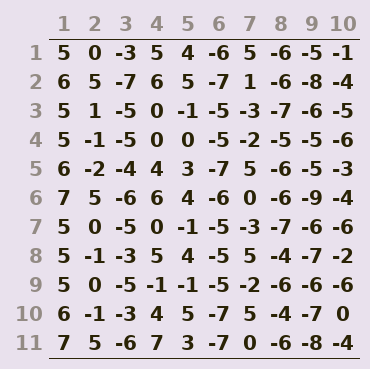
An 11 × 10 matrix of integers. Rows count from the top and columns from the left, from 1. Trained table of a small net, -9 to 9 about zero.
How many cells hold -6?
16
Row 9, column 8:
-6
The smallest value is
-9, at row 6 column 9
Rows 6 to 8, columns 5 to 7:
4 -6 0 / -1 -5 -3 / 4 -5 5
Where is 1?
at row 2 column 7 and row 3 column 2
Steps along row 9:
down down up same down up down same same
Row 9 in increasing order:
-6 -6 -6 -5 -5 -2 -1 -1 0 5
